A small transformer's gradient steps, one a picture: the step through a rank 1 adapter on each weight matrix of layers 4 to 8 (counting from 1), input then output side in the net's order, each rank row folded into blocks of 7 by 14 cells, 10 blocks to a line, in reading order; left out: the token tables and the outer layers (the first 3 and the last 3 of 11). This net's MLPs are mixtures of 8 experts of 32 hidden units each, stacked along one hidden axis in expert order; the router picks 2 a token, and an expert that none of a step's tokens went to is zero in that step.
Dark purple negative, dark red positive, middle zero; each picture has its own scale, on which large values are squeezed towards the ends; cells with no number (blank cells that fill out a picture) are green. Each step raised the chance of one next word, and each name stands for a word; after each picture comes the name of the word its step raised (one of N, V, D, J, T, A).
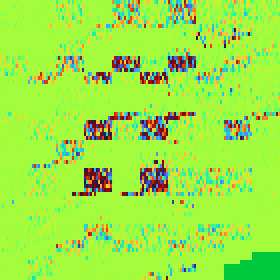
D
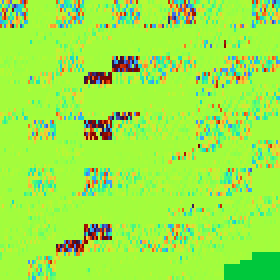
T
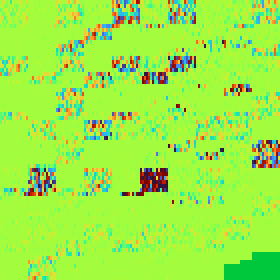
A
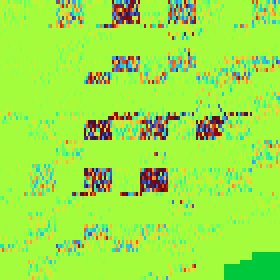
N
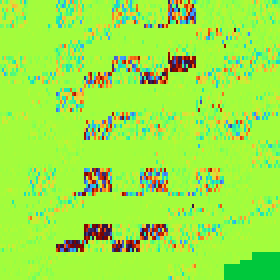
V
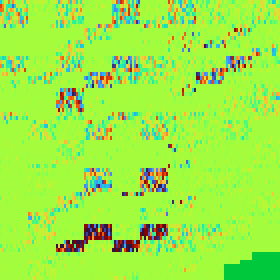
V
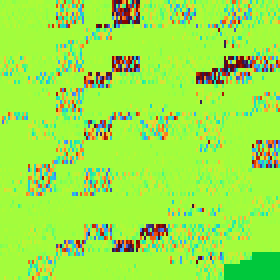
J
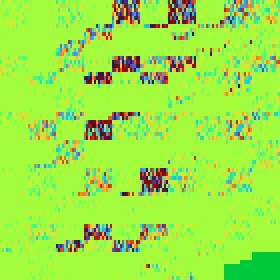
T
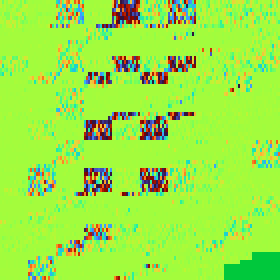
N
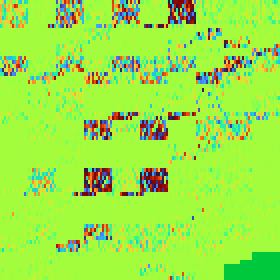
D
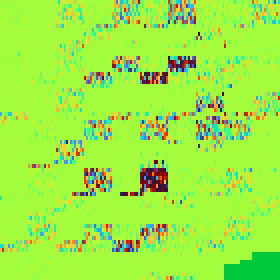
A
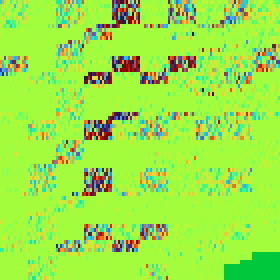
T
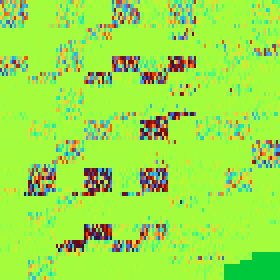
D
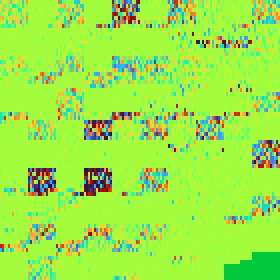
D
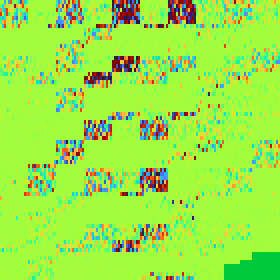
J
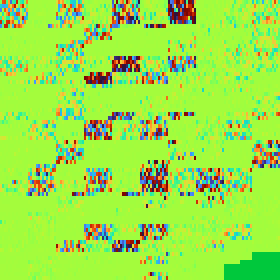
J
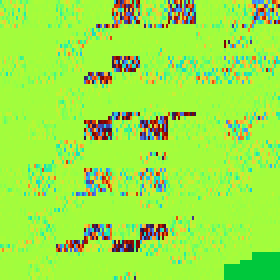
T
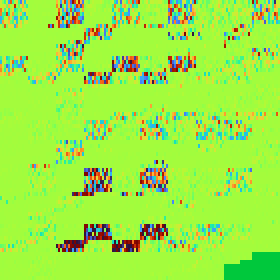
V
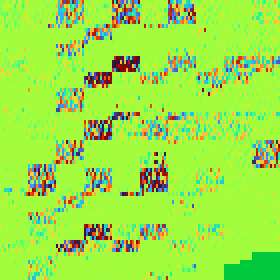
T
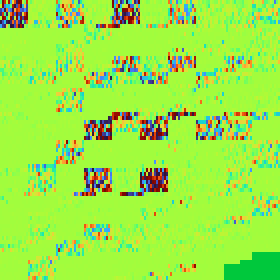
N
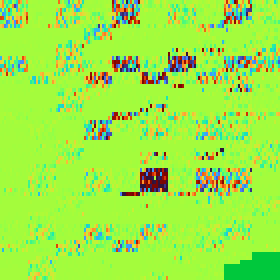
A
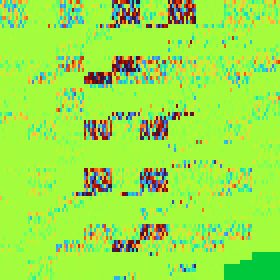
J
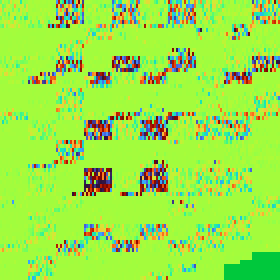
D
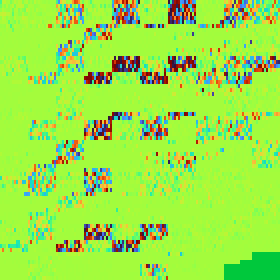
J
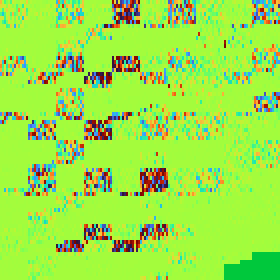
T
